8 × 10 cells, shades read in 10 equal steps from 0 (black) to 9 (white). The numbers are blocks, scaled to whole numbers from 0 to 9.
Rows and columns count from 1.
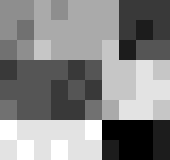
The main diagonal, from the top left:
5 4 7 3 3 4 0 0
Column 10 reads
2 2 3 7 8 7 1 1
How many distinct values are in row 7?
4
